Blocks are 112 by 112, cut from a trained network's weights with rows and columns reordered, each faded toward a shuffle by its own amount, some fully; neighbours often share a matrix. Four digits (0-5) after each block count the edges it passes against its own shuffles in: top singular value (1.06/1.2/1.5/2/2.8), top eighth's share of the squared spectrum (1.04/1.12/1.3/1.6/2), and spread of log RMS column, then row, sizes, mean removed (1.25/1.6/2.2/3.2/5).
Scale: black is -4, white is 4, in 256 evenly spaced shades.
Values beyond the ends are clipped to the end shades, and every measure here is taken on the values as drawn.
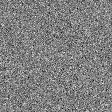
0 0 0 0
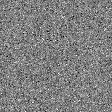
0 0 0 0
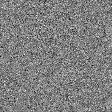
2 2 0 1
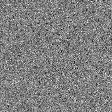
1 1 1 0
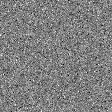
0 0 0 0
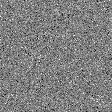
0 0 0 0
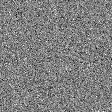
0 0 0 0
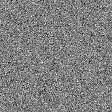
1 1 0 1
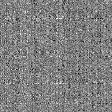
3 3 1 3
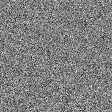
1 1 0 0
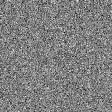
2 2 0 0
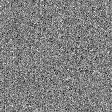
1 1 0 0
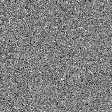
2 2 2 0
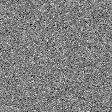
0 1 0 0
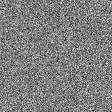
1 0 0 0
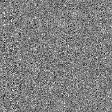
2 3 3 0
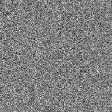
3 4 2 1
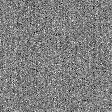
2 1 0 0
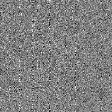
3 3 3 0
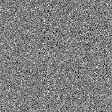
2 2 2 0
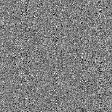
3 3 3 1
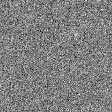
2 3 1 1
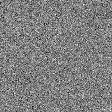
2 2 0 1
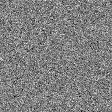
1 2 0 0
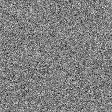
0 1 0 1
